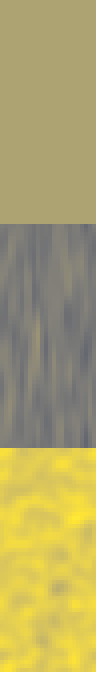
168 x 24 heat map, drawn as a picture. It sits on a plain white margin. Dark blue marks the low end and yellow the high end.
It is made of 3 by 1 panels. Panel 1,1: high, flat. Panel 2,1: middling, streaked downward, faint in contrast. Panel 3,1: very high, blotchy, faint in contrast.
